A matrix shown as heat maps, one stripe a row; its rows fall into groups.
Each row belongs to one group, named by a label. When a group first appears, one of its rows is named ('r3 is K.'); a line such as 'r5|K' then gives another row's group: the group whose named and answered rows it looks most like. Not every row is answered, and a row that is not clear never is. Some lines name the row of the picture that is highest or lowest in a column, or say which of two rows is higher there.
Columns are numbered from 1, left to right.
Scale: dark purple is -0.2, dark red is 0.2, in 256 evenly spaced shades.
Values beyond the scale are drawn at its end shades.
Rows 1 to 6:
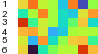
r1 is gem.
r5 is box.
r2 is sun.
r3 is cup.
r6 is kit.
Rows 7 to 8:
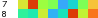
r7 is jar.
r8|box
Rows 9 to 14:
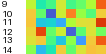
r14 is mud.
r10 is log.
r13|jar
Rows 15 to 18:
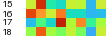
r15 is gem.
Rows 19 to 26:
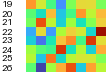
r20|box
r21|jar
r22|log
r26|kit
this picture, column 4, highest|24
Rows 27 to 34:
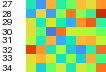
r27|box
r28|log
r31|box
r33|jar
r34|mud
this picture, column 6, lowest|32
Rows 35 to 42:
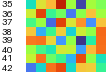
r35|sun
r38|mud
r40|kit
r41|gem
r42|sun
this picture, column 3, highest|42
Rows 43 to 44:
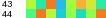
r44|jar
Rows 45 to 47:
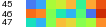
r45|kit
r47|kit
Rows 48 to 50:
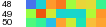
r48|sun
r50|kit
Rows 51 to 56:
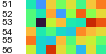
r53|kit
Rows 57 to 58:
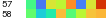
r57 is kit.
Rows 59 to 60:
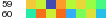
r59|log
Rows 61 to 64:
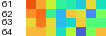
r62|gem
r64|jar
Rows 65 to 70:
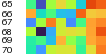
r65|kit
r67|sun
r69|kit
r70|kit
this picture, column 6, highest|66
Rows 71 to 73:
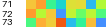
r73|sun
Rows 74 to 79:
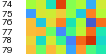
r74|log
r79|cup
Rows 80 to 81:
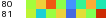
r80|sun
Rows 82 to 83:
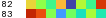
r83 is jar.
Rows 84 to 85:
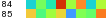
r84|log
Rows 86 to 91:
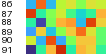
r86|log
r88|kit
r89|log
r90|box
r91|sun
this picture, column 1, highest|87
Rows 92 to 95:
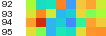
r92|mud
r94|jar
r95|mud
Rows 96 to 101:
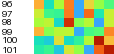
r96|cup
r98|log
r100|box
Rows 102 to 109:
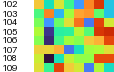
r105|kit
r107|jar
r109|sun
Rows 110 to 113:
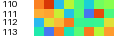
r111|jar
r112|sun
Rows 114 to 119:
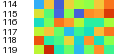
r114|log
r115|mud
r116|sun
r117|jar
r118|cup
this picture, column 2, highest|119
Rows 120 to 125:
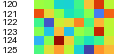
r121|gem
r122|kit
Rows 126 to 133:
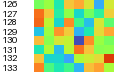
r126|log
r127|gem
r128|cup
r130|cup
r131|log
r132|mud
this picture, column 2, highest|127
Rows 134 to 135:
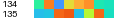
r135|sun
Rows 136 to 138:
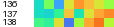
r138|box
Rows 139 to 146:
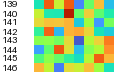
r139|sun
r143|mud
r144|sun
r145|mud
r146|log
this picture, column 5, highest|142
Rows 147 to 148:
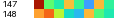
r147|cup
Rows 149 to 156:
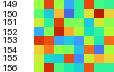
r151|sun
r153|gem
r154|gem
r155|mud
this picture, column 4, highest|155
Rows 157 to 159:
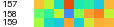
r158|box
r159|mud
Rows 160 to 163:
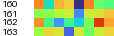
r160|cup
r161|mud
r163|jar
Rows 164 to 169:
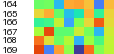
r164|log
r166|box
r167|gem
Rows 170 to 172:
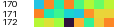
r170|log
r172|jar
